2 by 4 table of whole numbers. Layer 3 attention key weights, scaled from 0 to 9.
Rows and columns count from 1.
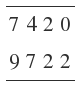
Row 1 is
7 4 2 0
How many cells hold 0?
1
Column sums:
16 11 4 2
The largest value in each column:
9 7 2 2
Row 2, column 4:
2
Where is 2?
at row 1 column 3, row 2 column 3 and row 2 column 4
